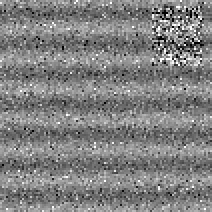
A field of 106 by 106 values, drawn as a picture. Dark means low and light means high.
Mirror symmetry: none. Average level on the scale: 50%. Roughest part: top right. Odd patch: rougher, in the top right. Stripes: horizontal, repeating 7 times.
